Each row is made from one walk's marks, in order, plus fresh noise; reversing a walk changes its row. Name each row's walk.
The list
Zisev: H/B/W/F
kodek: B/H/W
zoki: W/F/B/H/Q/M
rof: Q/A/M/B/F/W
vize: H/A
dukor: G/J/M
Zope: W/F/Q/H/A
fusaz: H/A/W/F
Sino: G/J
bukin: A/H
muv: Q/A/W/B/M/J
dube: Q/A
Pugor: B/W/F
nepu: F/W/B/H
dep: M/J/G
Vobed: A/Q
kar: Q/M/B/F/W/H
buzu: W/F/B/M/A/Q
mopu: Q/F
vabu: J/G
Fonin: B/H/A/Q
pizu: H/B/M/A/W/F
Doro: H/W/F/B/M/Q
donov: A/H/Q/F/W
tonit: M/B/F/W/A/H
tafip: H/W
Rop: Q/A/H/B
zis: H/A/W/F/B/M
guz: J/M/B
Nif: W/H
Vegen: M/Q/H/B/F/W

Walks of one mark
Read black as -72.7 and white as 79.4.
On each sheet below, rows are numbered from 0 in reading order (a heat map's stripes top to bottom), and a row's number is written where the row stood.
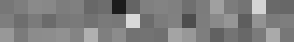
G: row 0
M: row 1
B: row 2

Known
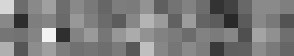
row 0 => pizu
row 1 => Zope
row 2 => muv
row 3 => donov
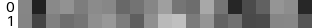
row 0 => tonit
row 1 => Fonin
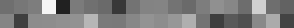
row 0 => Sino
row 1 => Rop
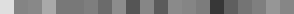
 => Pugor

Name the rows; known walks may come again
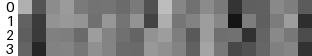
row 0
donov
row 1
kodek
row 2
vize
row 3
bukin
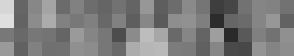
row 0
fusaz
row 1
Zisev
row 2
dube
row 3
buzu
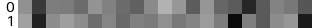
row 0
Zope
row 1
kar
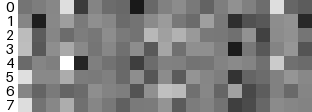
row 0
vabu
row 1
tonit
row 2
Doro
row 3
Vegen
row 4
Sino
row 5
Pugor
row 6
Vobed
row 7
pizu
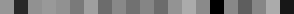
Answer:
nepu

